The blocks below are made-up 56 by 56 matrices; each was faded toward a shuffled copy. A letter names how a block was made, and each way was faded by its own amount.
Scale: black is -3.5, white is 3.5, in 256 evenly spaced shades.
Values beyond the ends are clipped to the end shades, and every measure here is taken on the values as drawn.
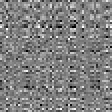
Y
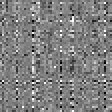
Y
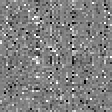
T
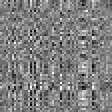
Y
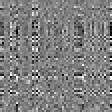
Y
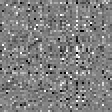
T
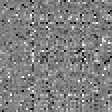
T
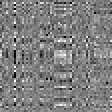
Y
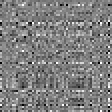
Y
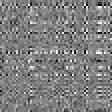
Y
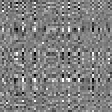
Y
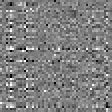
Y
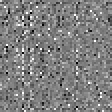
T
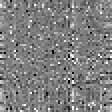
T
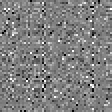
T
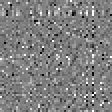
T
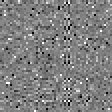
T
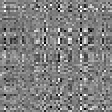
Y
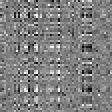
Y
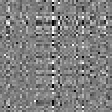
Y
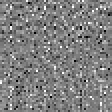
T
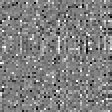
T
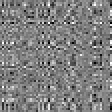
Y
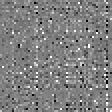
T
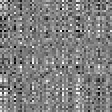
Y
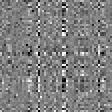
Y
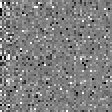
T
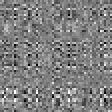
Y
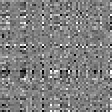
Y
